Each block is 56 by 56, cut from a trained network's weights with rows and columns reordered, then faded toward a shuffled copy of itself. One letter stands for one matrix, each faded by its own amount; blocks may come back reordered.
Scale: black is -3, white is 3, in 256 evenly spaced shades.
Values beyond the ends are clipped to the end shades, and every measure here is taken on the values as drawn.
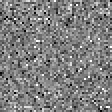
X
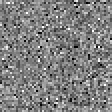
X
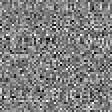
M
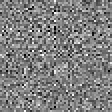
M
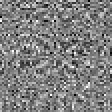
M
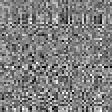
M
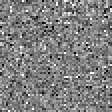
X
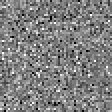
X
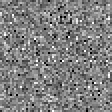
X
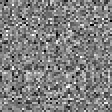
M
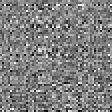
M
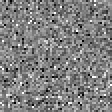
X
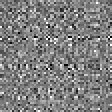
M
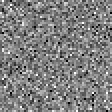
X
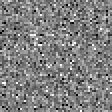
X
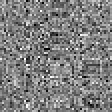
M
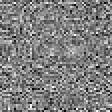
M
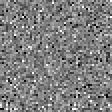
X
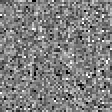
X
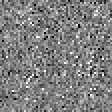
X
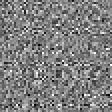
M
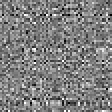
M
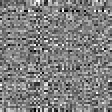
M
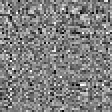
M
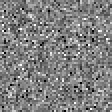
X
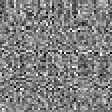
M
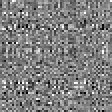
M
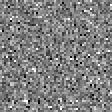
X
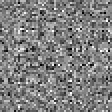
M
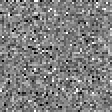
X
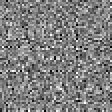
M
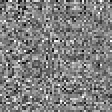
M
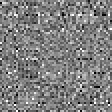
M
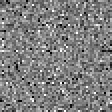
X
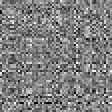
M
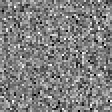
X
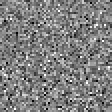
X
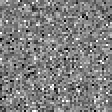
X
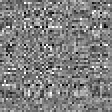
M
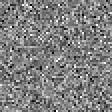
X
